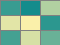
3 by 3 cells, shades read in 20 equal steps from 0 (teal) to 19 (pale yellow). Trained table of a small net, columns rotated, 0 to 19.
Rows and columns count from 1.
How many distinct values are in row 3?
3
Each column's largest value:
17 19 13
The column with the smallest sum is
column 3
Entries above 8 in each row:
1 2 1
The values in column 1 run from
3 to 17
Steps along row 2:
up down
